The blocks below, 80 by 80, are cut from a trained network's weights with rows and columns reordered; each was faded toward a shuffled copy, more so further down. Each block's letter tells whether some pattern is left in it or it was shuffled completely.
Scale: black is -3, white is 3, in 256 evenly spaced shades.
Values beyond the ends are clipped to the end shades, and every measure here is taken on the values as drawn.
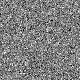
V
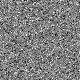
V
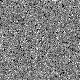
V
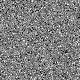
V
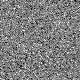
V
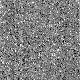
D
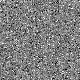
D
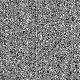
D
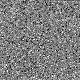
D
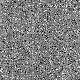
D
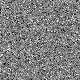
V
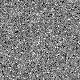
V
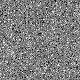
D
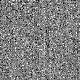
D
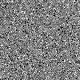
V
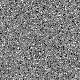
V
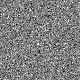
V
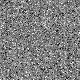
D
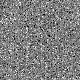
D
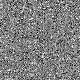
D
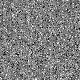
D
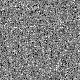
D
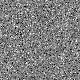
V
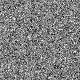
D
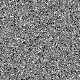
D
